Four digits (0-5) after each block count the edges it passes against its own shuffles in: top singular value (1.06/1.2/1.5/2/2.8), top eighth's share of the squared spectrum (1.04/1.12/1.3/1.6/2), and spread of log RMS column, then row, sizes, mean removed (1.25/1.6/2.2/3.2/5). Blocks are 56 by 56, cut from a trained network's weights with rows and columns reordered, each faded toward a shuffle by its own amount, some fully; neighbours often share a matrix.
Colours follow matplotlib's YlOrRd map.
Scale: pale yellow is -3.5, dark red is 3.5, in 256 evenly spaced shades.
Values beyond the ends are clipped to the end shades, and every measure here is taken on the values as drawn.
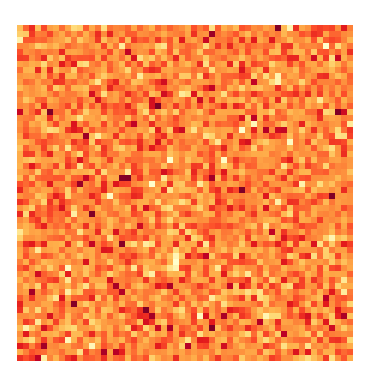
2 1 0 0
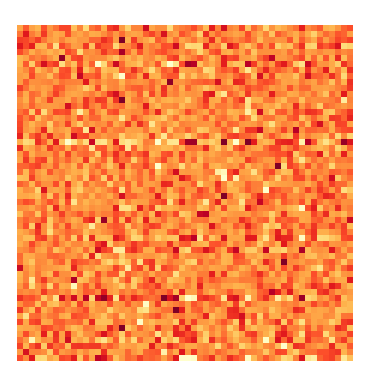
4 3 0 2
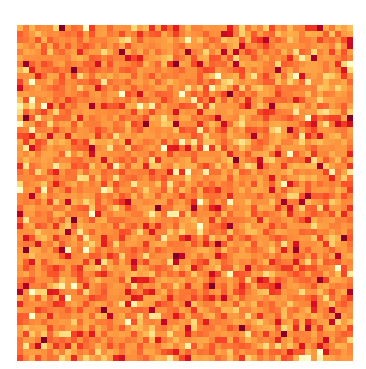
0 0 0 0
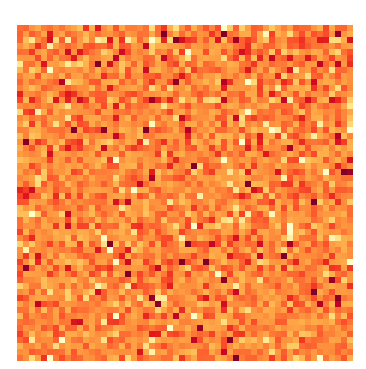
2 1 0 1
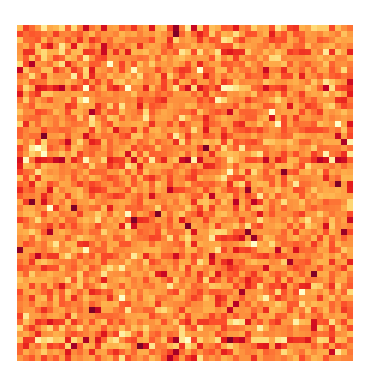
3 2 0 1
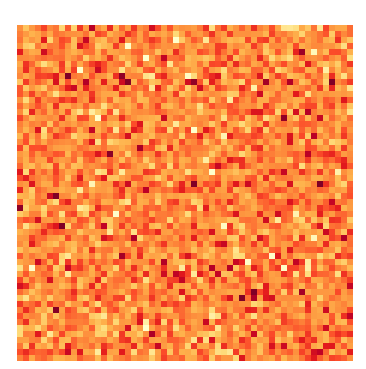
1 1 0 1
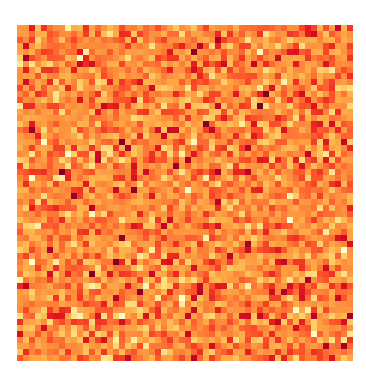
2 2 0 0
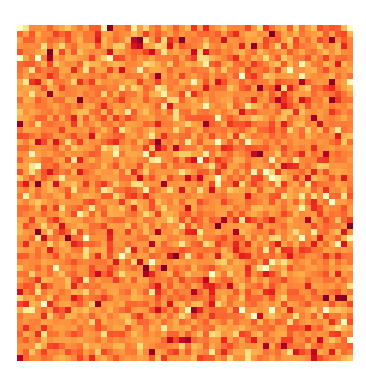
0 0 0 0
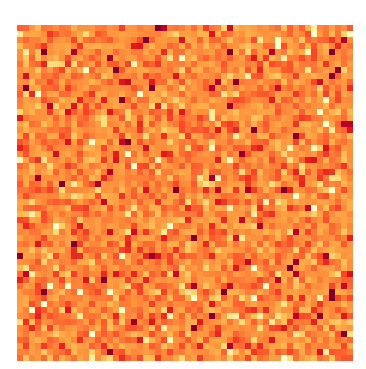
0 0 0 0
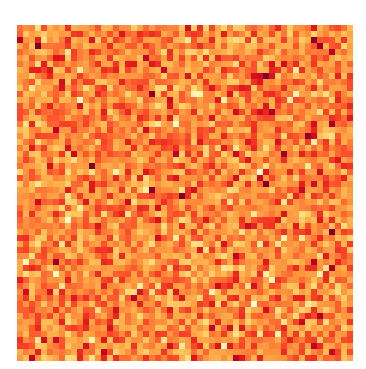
0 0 0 0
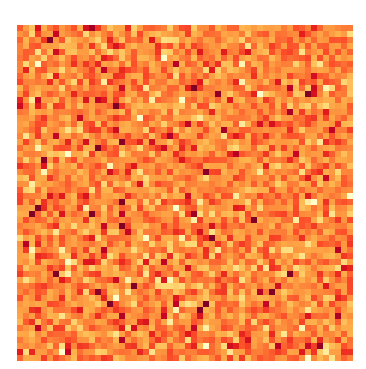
0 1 0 0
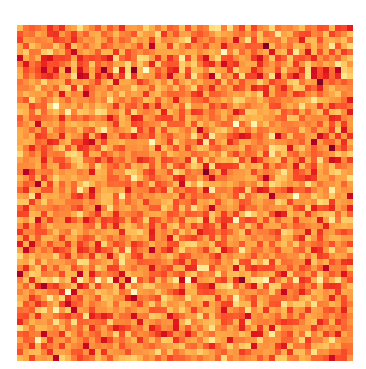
3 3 0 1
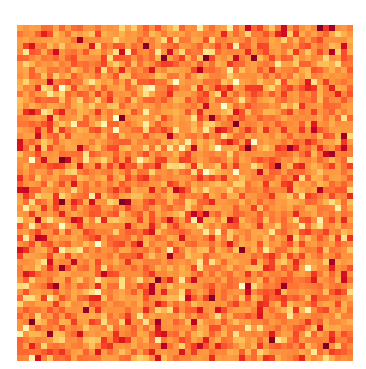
1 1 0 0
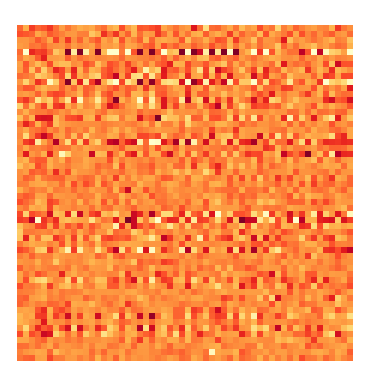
4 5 1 4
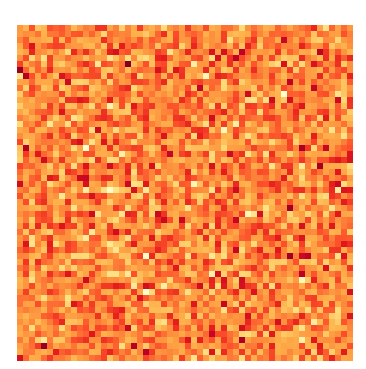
3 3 1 1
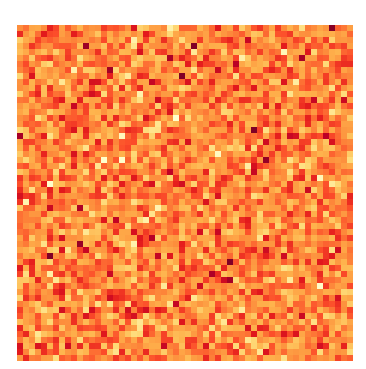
1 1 0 0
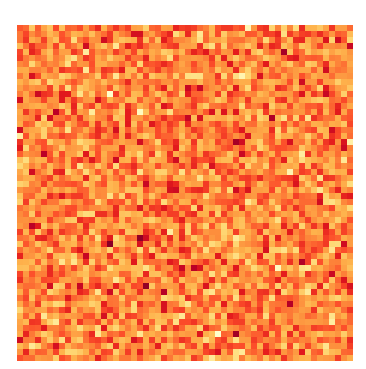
2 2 1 0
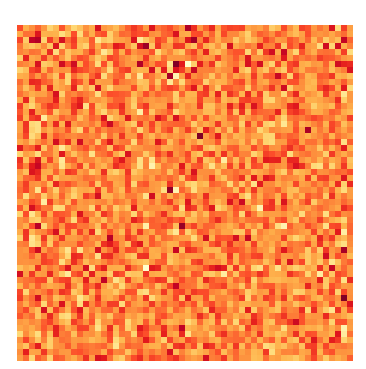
3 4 1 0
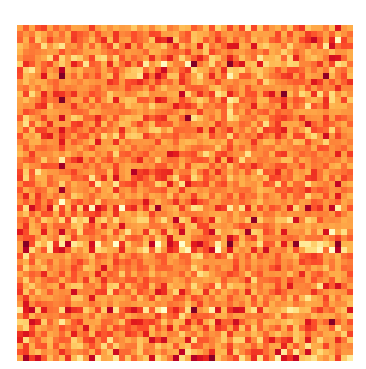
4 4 2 3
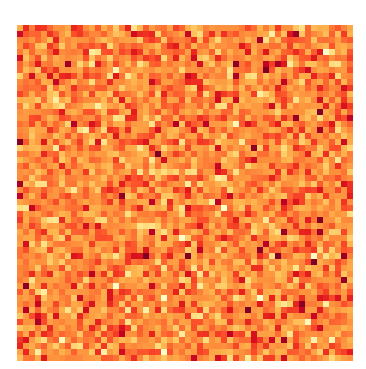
1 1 0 0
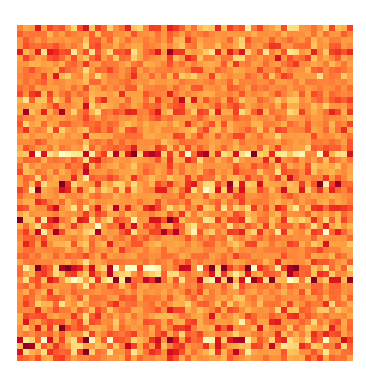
4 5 1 4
